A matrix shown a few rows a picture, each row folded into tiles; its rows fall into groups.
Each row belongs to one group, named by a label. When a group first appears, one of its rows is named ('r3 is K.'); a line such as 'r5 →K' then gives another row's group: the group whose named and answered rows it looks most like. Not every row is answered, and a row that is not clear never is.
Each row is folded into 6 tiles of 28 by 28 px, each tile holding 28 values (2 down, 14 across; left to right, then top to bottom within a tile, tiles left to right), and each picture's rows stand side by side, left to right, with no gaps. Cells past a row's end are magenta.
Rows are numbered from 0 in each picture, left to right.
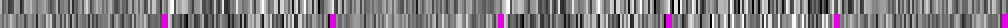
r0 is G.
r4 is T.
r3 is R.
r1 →R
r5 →G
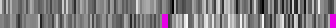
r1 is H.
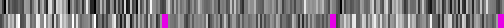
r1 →G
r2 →H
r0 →H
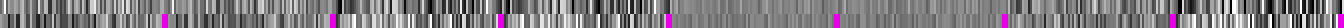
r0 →R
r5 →R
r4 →R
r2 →H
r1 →R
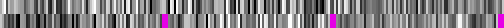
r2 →T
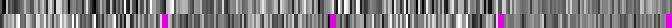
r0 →H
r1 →R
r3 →G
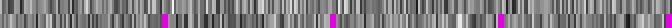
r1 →R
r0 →G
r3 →G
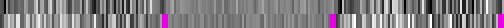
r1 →R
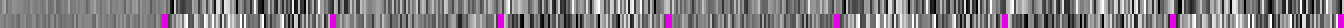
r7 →H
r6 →R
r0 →R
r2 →G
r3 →R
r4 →G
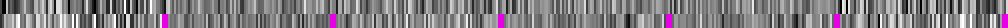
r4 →G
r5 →T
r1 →G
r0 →H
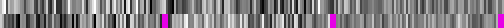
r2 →T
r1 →H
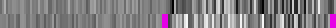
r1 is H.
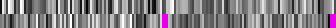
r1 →R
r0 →T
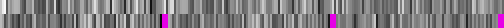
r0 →R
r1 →R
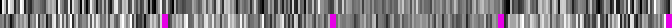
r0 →T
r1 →H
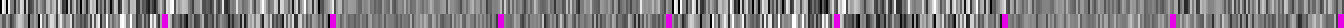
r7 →G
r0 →T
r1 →R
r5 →R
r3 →G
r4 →T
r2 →R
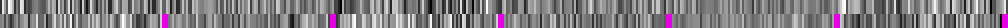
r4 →T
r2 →H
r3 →G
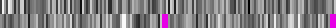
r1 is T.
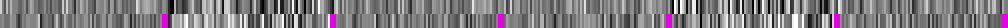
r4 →T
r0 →G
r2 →G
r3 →G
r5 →G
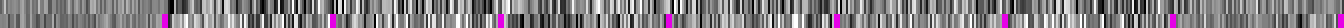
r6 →H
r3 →R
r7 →G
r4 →T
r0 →R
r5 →T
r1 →H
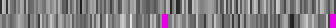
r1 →G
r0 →T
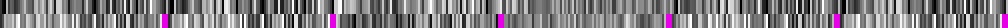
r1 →H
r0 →H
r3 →T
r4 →H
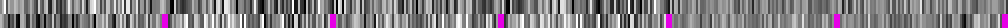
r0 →R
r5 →G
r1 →H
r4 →T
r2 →T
